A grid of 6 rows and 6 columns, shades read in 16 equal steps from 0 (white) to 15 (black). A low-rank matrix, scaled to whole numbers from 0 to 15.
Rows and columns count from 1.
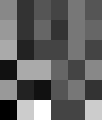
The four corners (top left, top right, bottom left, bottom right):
7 10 15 3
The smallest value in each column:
5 3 0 9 8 3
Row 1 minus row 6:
-8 9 10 0 -3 7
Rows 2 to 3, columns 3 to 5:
9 12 8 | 11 11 8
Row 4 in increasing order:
5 5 7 9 11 14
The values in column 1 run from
5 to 15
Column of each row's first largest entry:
2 2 2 1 3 1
